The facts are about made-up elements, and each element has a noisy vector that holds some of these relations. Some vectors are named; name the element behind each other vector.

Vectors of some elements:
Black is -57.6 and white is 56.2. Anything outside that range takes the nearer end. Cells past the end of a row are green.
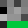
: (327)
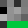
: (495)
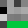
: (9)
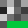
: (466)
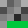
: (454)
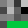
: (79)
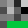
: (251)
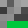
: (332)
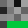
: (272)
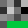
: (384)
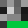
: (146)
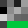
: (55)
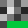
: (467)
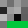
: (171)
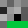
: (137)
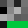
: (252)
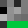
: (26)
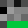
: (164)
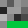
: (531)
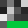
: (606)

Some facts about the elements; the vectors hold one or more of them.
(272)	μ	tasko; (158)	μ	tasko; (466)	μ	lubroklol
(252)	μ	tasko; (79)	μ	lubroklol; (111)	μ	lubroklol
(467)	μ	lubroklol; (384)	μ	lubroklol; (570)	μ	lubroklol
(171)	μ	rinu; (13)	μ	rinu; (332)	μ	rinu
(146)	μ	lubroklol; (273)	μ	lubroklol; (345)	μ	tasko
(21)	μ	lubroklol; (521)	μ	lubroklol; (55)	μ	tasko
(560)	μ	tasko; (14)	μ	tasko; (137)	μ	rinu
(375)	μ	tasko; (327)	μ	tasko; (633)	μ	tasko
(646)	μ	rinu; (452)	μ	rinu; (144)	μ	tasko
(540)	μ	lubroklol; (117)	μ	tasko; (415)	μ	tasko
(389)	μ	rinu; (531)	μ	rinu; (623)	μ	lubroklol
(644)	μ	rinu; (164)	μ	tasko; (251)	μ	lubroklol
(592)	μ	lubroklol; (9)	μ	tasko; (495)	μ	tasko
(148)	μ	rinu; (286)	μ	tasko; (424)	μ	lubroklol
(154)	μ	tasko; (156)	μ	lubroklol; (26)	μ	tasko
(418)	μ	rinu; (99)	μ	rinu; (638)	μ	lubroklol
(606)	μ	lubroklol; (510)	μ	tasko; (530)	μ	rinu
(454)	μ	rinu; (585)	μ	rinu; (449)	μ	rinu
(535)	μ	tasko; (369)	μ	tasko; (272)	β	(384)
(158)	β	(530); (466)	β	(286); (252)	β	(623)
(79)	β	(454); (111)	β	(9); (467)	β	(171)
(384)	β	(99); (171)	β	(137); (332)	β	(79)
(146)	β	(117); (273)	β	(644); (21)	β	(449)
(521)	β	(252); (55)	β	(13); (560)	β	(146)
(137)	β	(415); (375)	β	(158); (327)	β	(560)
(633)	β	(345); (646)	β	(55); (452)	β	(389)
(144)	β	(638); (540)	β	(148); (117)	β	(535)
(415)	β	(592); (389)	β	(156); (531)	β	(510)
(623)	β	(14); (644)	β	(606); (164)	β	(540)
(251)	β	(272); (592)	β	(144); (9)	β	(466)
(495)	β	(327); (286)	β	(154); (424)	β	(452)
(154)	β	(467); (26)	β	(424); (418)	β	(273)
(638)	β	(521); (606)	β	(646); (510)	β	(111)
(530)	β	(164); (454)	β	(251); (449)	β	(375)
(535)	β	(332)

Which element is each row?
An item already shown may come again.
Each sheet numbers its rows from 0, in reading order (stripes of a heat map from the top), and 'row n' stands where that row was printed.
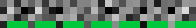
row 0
(592)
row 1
(21)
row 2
(117)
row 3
(251)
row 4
(418)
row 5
(415)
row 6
(13)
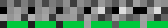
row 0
(560)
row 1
(560)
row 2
(535)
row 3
(148)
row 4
(156)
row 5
(99)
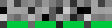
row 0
(286)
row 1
(137)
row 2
(592)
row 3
(9)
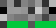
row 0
(510)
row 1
(384)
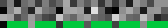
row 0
(144)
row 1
(530)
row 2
(154)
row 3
(540)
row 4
(55)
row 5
(418)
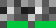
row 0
(424)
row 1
(466)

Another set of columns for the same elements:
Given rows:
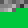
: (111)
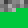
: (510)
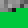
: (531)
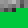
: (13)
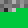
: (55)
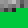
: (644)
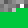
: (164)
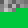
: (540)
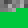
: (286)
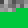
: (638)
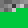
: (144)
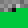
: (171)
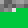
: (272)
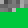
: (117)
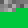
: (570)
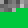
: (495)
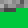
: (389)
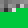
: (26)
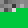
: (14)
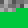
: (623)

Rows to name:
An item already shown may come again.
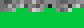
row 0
(154)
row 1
(251)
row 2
(144)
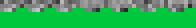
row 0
(466)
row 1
(466)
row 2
(592)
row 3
(585)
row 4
(530)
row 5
(9)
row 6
(99)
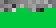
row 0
(252)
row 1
(530)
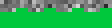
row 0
(535)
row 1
(606)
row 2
(415)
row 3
(79)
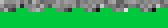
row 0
(454)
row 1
(570)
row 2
(585)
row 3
(137)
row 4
(272)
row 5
(171)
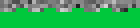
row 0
(146)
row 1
(467)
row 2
(384)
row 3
(415)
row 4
(332)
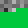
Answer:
(55)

